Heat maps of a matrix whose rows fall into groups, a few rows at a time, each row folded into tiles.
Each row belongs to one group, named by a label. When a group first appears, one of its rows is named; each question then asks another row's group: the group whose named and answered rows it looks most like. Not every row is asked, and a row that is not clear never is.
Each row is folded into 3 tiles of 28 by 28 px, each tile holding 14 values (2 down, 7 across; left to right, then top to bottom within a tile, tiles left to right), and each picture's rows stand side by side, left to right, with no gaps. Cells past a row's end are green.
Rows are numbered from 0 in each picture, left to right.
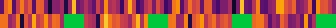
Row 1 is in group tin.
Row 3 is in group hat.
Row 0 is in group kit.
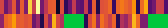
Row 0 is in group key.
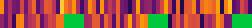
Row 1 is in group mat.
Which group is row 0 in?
tin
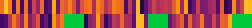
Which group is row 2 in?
mat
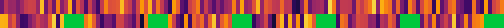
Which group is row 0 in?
hat
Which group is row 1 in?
hat
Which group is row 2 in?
kit
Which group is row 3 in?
mat
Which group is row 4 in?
key
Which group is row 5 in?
mat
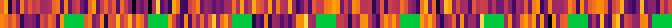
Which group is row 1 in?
kit
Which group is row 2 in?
kit
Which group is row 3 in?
mat
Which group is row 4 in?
tin
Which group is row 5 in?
hat
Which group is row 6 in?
tin
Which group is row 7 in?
mat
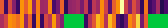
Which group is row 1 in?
key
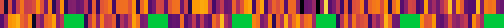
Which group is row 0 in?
key
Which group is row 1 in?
key
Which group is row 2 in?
mat
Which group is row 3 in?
kit
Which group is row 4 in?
key
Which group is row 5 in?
hat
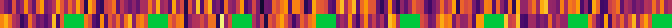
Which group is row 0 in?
hat
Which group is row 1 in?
kit
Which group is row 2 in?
hat
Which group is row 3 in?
tin
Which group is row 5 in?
tin
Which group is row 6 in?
hat
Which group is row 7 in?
kit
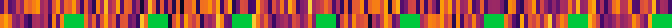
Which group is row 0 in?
hat
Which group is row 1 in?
tin
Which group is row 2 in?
key
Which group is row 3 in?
hat
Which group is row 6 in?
kit
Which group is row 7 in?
hat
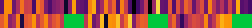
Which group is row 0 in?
kit
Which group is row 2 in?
tin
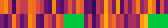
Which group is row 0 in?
mat
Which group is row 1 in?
tin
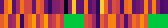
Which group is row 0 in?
kit
